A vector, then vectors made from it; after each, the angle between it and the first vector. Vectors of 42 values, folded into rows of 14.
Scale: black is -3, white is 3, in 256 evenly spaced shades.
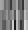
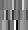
partly opposed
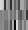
partly aligned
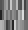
partly opposed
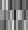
partly aligned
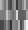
partly aligned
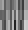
nearly parallel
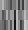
nearly parallel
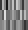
orthogonal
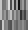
orthogonal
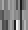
partly aligned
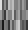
orthogonal
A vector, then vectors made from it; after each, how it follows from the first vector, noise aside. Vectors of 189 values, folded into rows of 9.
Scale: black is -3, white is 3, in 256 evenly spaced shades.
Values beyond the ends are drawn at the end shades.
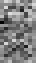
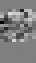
partly zeroed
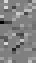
partly zeroed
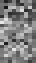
negated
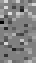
partly zeroed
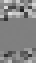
partly zeroed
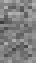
shrunk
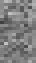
shrunk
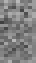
shrunk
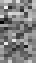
copied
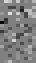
partly zeroed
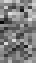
copied
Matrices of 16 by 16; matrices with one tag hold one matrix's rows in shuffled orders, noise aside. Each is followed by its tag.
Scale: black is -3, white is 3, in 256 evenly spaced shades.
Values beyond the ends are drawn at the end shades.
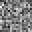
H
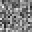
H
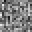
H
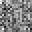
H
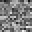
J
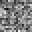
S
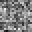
S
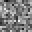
S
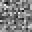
S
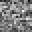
J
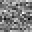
J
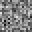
H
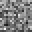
S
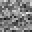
J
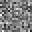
H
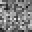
S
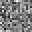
H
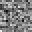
S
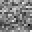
J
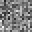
H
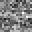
J
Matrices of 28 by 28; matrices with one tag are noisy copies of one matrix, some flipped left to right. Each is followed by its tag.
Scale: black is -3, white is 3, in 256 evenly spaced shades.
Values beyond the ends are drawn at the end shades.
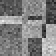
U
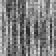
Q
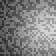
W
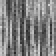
Q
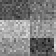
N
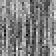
Q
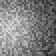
W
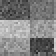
N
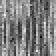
Q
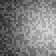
W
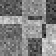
U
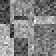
U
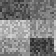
N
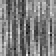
Q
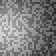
W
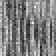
Q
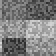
N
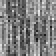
Q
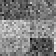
N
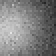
W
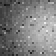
W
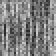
Q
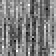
Q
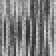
Q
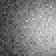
W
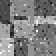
U
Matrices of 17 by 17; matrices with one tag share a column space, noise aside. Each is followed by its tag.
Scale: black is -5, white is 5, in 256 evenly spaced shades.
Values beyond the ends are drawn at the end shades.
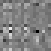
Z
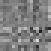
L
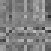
L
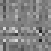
L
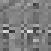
Z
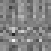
L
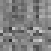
L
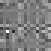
Z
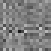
Z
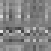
L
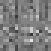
L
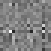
Z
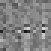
Z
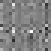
Z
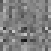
L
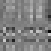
L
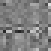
Z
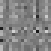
L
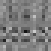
L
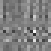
L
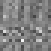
L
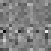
Z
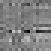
Z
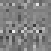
Z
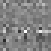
Z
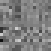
L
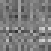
L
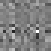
Z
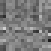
L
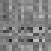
L
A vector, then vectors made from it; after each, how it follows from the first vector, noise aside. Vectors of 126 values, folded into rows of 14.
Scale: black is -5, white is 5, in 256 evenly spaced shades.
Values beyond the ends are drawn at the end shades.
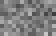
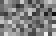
scaled up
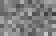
copied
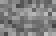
sign-scrambled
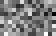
scaled up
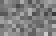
copied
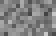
sign-scrambled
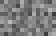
sign-scrambled
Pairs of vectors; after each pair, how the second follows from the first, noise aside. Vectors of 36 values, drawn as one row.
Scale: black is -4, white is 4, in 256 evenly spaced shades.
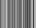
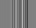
partly zeroed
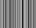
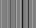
partly zeroed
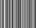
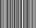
shuffled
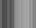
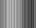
reversed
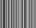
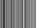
partly zeroed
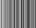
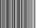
reversed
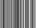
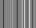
partly zeroed
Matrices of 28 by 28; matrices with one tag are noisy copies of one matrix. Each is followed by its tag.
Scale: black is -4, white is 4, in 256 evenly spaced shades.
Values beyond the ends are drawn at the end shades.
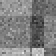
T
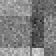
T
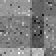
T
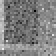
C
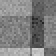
T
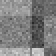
T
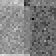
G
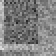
C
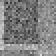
C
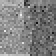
G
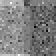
G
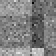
T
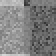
G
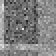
C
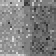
G
